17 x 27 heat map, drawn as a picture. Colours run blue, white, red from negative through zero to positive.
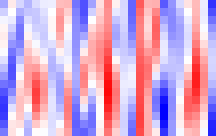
Grain: streaks running down. Slope: none. Calmest part: top left. Average level on the scale: 50%.
